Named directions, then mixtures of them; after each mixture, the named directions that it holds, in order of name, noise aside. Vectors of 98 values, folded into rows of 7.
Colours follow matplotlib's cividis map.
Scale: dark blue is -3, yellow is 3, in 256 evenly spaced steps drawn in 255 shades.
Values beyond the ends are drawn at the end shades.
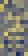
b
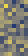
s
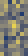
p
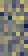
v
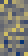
b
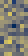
p, s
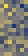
s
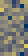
s, v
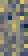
p, v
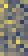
p, s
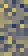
s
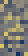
b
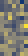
p, v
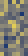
p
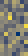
b, v
